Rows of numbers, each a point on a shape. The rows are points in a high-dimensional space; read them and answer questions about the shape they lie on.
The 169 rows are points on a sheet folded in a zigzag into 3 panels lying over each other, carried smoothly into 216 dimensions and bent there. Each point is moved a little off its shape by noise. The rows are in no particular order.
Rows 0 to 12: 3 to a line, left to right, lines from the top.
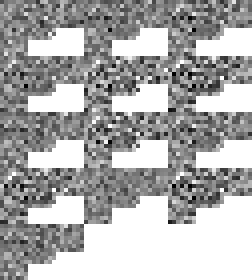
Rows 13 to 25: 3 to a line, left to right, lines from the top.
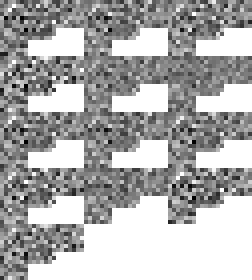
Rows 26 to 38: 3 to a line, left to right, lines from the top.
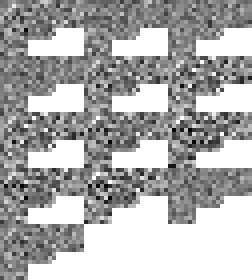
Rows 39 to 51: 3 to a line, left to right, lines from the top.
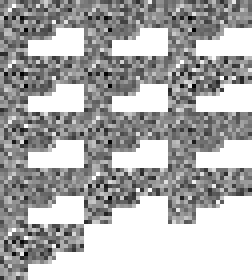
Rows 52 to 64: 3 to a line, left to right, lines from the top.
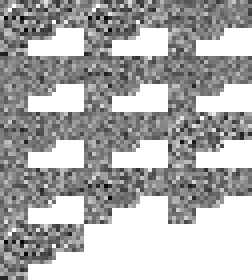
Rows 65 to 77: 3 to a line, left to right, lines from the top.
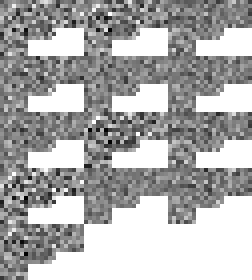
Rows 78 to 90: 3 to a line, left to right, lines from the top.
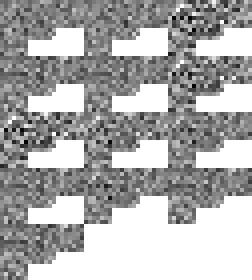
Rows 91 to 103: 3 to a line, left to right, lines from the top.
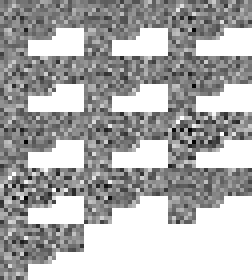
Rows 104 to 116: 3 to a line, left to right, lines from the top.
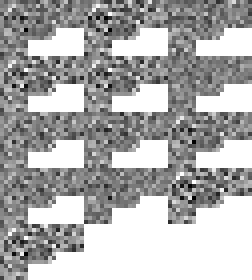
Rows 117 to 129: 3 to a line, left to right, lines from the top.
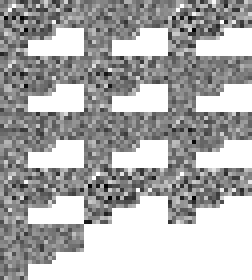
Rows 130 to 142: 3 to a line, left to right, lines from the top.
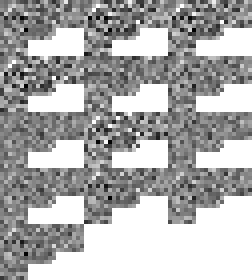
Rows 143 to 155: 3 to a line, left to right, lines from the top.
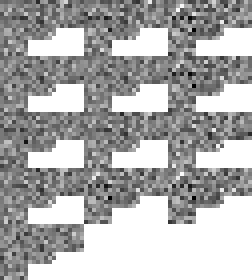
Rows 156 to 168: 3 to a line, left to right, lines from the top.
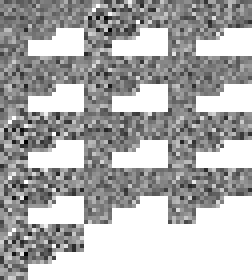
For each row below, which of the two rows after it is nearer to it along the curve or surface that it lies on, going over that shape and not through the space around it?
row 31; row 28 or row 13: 28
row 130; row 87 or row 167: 167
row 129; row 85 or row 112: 85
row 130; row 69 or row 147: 147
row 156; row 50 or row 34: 34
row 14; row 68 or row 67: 68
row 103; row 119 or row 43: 43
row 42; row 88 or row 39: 88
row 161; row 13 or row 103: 13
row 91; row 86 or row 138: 138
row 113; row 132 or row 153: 153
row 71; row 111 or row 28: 28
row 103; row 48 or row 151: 151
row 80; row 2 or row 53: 53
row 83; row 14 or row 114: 114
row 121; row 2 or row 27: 2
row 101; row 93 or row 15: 15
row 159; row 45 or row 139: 139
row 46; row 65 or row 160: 65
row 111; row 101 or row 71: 101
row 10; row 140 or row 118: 140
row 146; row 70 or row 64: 70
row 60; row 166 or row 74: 74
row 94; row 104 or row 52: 104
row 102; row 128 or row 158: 158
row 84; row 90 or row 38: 38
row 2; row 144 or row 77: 144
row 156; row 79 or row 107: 79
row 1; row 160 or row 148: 148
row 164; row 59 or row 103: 59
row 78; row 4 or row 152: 4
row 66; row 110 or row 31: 31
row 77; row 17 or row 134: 17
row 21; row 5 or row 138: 5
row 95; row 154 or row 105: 105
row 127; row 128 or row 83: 83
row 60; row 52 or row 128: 128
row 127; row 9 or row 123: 9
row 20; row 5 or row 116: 116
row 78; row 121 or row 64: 64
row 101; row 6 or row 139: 6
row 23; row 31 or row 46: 31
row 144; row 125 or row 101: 101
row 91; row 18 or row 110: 18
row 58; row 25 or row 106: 106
